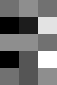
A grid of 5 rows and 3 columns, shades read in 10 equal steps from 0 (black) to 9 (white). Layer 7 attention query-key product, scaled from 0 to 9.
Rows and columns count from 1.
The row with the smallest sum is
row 2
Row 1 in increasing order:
4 4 5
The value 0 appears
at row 2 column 1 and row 4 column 1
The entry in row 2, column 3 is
8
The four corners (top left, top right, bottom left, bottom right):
4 4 4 5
